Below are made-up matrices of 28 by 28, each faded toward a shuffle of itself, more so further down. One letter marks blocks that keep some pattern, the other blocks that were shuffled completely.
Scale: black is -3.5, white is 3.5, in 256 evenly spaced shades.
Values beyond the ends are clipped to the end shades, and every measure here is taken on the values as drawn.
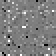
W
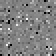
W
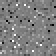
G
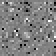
W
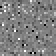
G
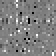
W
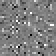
W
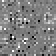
W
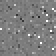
G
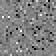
G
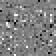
W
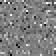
W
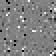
W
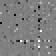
W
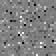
G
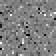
G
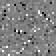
G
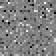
G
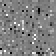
W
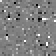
W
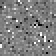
G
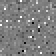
G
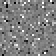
G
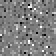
G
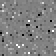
G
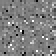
W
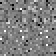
W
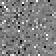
W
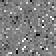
G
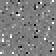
G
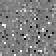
G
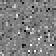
G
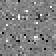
W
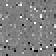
W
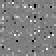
W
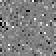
W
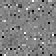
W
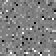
G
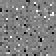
W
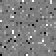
G
